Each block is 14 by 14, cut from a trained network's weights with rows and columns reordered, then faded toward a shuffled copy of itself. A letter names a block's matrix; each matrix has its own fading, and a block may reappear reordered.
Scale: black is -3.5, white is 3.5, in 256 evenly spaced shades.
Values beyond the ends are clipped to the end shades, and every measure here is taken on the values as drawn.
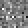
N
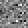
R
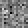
N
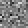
R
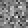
R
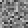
R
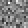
R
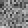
R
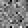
R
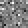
N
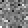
N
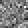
R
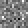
N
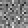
R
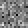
N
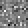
N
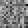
R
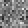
R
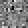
N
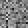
R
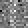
N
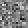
R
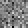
R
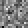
R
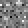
N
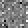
N
